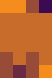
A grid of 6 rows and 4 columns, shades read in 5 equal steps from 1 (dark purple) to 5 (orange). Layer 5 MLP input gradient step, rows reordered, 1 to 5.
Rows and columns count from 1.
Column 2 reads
5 4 4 4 4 2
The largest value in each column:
5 5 4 5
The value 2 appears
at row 6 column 2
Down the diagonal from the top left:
5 4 4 4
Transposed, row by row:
5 4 4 4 3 3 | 5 4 4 4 4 2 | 3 4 4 4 3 3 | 1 4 4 4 4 5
